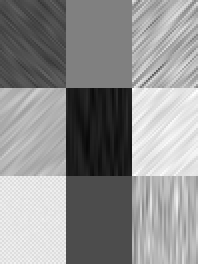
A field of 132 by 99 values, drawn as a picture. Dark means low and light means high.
The table splits into 3 rows of 3 panels. Panel 1,1: low, slanting down to the right, faint in contrast. Panel 1,2: middling, flat. Panel 1,3: high, slanting up to the right. Panel 2,1: high, slanting up to the right, faint in contrast. Panel 2,2: very low, streaked downward, faint in contrast. Panel 2,3: very high, slanting up to the right, faint in contrast. Panel 3,1: very high, checkered, faint in contrast. Panel 3,2: low, flat. Panel 3,3: high, streaked downward.
